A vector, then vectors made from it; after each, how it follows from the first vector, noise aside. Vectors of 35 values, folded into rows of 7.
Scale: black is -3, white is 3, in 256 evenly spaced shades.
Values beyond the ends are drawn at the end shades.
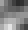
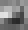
wrapped around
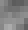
shrunk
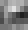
wrapped around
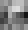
wrapped around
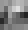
wrapped around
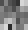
sign-scrambled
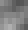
shrunk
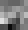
wrapped around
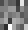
sign-scrambled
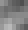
shrunk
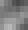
shrunk
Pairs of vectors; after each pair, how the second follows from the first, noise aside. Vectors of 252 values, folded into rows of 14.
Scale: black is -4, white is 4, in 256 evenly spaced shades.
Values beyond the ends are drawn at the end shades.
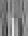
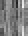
wrapped around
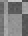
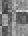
wrapped around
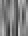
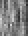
wrapped around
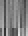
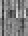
wrapped around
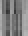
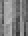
wrapped around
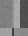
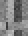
wrapped around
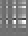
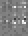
partly zeroed
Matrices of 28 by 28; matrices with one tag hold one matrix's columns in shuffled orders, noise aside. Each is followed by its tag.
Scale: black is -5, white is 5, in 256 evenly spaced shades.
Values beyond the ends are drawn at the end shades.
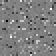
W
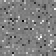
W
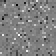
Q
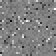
W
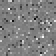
W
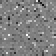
Q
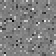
W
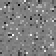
Q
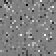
Q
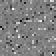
W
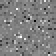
W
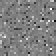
W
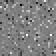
Q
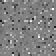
W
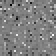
Q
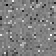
Q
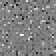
Q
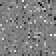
Q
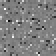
W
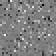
Q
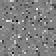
W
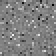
Q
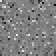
Q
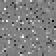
W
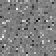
W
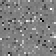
W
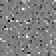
W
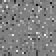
Q
